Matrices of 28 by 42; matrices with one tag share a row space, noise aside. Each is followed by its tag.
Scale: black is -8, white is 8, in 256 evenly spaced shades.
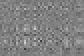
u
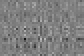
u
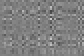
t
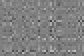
t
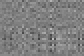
t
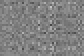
t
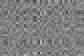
u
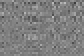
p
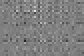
u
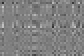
p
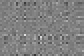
u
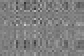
u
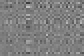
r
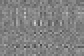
u
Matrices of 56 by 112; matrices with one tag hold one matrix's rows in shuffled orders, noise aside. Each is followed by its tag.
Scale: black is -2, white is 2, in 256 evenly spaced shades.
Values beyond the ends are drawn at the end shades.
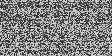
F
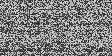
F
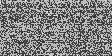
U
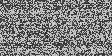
F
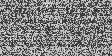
U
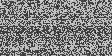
F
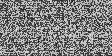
F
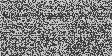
U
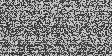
F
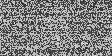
U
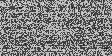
U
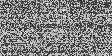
U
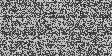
U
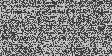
U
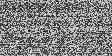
F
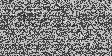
F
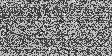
F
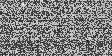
F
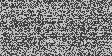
U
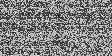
F
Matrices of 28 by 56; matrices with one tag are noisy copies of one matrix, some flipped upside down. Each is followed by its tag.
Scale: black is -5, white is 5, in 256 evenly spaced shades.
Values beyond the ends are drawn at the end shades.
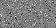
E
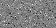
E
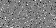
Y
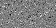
E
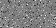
Y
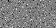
Y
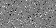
E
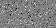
E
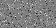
E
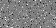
Y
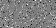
Y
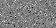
E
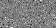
Y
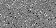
E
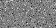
Y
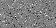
E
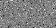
Y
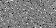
Y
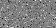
Y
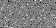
Y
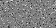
Y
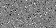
E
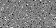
Y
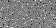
Y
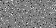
Y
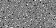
Y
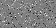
E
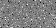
Y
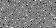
Y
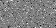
Y
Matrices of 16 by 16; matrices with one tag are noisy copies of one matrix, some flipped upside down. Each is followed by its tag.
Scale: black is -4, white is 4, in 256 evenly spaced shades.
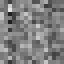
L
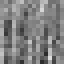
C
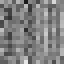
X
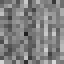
X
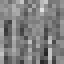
C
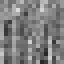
C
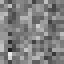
L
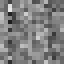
L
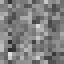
L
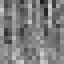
C
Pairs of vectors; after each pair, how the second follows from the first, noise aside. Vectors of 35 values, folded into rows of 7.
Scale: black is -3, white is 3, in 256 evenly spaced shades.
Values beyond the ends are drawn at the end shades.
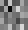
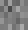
shrunk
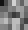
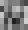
wrapped around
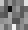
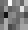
wrapped around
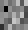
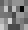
wrapped around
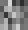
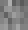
shrunk
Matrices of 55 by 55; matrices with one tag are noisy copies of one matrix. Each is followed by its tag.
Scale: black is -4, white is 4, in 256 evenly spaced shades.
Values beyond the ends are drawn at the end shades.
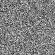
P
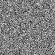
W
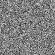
W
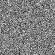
W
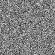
W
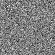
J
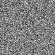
P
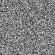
P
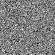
J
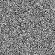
W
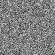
W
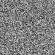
P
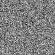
P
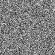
W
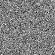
W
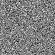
J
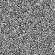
W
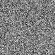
P
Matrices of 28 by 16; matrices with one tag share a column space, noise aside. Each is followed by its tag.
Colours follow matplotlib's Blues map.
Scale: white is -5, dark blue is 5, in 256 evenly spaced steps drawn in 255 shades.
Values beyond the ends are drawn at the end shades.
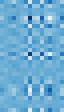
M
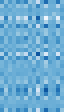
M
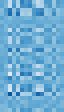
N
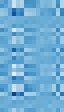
N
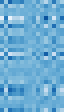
M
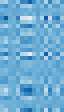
M
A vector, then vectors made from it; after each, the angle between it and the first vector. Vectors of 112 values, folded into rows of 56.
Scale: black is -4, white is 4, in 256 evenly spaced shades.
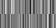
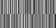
partly aligned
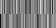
partly aligned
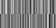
nearly parallel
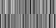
nearly parallel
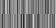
orthogonal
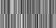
partly aligned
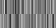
partly opposed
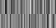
nearly opposite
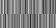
partly aligned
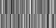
nearly opposite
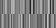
nearly parallel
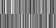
nearly parallel
